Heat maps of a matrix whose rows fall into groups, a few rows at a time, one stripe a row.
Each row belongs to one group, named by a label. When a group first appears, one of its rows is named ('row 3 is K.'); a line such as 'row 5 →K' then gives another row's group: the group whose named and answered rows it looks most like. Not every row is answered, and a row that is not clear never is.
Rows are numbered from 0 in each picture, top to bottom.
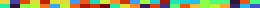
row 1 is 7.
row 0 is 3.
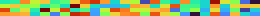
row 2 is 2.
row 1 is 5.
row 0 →7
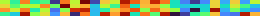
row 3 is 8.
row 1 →2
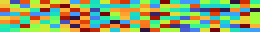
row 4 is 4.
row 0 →3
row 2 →2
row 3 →8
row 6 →8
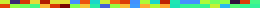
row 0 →3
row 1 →2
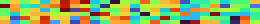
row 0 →5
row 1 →2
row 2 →4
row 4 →3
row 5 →4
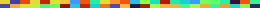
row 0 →3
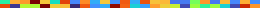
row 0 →4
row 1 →3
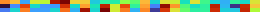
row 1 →8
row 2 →8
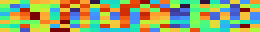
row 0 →5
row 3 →4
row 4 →4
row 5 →2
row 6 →8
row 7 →5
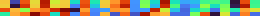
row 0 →3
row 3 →4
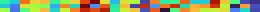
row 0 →7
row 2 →7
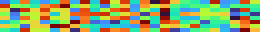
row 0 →8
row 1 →2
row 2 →3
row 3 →7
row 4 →3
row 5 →5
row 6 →5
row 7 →8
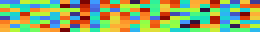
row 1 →8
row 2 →5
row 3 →8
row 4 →8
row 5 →2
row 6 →4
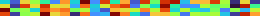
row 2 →2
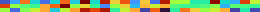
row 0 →8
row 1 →2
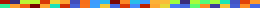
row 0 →3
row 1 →4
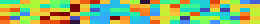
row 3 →5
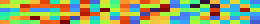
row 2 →8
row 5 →2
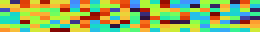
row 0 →3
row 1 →3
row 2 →4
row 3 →7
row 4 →7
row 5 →8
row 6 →5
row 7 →5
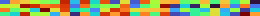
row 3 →8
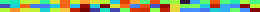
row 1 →8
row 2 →5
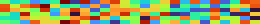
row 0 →8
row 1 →3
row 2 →2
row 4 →7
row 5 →5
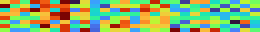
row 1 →2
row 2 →4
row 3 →5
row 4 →2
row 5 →4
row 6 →2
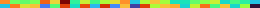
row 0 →2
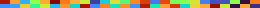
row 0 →5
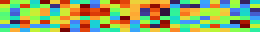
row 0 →2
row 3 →7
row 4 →7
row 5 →3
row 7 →4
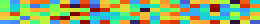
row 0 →4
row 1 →8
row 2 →7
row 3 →5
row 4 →5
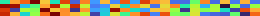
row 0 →4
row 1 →5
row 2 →3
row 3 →5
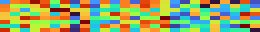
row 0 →4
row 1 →2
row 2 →5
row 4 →3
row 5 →2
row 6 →8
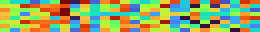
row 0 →8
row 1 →3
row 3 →5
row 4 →8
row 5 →3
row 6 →2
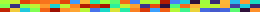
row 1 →7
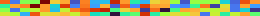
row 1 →4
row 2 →7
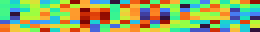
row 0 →5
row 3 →7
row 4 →7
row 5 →8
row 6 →5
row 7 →2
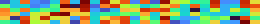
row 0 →8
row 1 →8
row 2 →2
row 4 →3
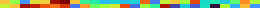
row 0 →5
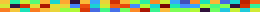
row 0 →8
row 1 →3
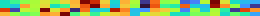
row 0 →7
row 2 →3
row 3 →2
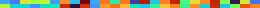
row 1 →8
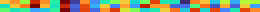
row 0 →4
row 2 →8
